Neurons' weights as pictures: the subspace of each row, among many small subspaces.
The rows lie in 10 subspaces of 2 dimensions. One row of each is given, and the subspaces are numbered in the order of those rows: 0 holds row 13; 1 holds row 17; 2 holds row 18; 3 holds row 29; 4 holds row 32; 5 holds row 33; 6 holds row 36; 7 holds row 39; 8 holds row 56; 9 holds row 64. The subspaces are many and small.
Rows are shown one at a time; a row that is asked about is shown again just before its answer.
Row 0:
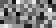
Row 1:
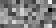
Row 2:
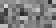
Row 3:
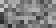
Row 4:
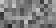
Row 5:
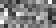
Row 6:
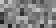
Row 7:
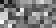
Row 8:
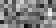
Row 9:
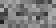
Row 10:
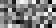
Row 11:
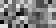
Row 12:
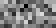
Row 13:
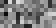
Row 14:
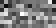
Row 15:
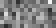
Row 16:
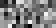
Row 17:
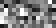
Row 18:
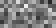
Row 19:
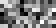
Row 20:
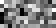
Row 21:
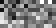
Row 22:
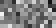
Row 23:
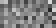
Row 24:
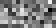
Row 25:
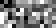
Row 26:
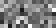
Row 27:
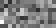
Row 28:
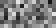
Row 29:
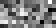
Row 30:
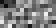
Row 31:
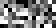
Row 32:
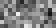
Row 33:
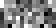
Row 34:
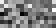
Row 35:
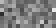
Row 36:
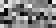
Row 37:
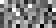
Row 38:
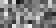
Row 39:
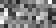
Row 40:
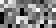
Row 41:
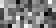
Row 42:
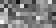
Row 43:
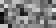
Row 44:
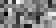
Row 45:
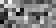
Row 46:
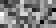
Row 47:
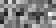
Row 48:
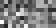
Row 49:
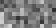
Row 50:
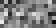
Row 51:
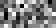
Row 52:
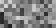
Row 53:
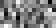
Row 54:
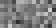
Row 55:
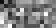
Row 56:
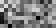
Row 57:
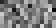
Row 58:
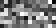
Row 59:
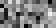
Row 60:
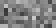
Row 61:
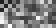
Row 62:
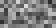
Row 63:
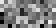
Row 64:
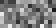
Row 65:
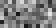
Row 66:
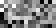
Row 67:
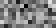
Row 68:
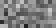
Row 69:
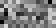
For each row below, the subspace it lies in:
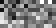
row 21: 2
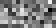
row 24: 3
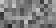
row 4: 2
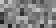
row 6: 9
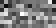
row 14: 6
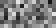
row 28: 8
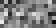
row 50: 0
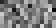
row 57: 6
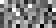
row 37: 6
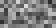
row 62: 2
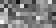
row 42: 8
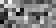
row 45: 5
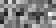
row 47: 0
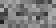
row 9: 7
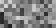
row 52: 8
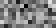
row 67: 2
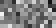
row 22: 9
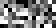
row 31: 1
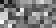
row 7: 5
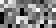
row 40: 9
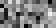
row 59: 5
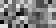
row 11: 4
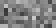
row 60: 1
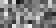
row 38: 0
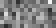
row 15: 7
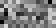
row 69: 7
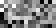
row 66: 2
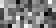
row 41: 5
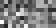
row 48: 4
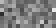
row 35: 1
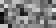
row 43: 1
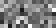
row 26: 4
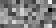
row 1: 3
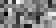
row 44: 0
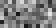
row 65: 4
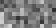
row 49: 7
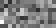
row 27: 9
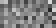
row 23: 6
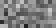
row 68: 4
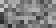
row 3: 8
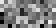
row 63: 9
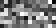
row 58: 6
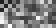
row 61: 8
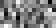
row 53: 7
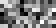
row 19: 3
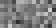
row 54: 3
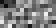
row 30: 0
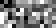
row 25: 5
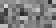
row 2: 1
